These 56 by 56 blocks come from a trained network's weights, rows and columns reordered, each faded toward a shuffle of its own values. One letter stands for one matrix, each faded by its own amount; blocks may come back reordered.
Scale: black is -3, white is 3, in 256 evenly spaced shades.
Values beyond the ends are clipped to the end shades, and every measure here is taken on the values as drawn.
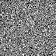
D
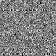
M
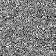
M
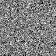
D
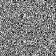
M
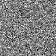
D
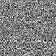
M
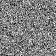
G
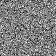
G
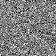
D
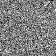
G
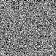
M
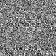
M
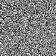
M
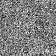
G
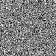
G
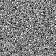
G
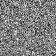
G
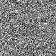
G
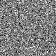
D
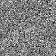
M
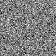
G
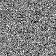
D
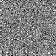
M
